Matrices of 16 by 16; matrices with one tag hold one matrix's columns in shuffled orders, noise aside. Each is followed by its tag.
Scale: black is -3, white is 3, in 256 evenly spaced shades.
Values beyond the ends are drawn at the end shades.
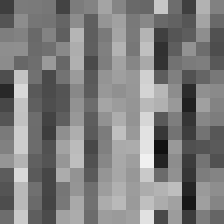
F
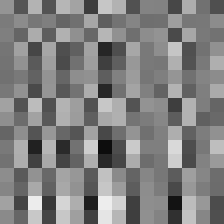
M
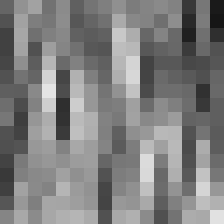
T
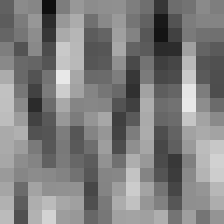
T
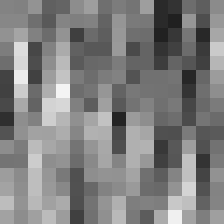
T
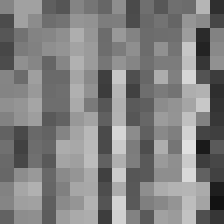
F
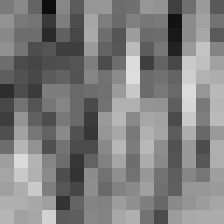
T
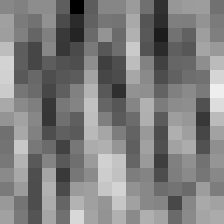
T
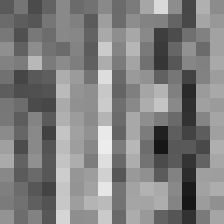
F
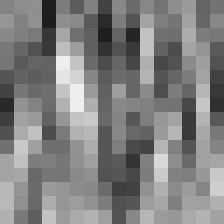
T
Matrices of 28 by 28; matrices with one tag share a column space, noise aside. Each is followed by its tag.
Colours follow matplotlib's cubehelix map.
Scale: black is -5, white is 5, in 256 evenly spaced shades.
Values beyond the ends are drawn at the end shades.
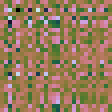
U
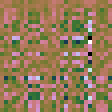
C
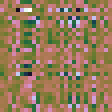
U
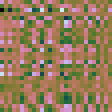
U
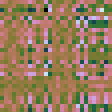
U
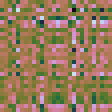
U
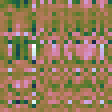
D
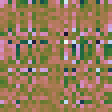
D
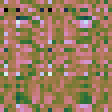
U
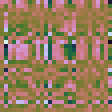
D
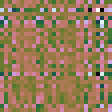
U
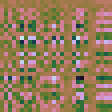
C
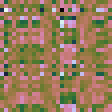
U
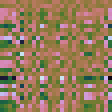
C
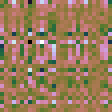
D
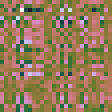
U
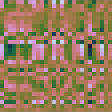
D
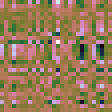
D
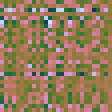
U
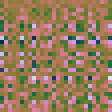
C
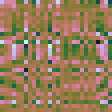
D
